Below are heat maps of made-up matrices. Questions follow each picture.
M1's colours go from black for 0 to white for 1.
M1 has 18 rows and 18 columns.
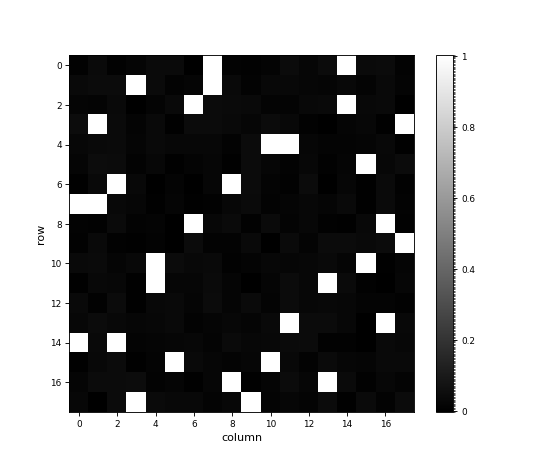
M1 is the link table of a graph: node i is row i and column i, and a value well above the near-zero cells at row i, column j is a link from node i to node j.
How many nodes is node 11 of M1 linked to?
2
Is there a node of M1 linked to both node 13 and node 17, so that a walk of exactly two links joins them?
no
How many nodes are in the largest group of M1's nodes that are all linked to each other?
2
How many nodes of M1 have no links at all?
1
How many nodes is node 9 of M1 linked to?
1
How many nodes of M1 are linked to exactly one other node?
2
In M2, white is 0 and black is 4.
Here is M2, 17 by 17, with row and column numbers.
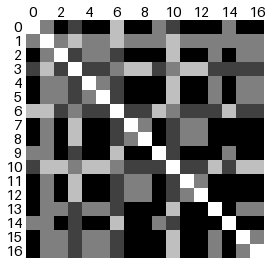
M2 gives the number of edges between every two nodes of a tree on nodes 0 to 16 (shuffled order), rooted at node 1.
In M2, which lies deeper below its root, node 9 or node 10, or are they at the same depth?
node 9
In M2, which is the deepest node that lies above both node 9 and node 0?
6
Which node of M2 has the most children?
10
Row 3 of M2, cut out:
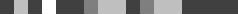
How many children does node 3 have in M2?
4
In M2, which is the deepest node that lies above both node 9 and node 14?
6
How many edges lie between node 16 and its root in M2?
2
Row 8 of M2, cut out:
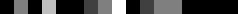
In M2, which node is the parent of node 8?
3
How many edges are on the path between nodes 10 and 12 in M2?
3
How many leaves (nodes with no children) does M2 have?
13
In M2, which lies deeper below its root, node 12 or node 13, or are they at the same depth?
the same depth
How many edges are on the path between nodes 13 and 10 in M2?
1
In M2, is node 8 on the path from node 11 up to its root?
no
